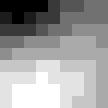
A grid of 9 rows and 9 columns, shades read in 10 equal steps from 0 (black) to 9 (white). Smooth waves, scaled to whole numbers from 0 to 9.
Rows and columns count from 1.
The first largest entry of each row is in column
8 6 7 6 2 4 4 2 2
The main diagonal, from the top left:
0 0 2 5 6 7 8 7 6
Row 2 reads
1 0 1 2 2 4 4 4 4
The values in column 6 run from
3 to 8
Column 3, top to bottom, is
0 1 2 5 6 7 8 9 9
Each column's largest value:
8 9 9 9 9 8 8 7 6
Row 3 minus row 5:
-3 -4 -4 -3 -2 -2 -1 -1 -1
